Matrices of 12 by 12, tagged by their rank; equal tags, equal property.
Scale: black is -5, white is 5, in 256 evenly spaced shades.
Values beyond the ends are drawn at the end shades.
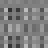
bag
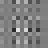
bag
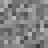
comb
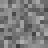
comb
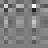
bag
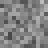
comb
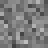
comb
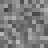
comb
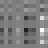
bag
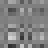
bag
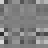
bag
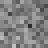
comb
